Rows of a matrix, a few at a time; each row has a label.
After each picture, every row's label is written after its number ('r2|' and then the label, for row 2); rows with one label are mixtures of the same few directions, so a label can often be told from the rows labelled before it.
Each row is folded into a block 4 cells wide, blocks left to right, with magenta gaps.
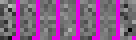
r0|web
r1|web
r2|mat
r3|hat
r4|web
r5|mat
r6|hat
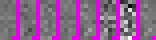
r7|mat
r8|hat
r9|web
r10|mat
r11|hat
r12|mat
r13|web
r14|hat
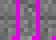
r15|mat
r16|web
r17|mat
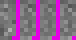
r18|hat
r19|web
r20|web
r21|web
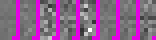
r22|mat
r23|hat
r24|web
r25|mat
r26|hat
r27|mat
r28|mat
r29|mat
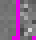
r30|mat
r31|hat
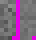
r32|web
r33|mat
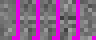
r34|hat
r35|mat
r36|mat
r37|mat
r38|web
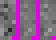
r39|hat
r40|hat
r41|hat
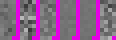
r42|hat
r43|mat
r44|web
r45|mat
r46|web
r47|web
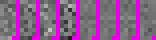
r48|web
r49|web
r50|hat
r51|web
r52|mat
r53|mat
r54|mat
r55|hat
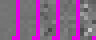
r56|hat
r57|mat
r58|hat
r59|mat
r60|hat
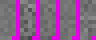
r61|web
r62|web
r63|web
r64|mat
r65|mat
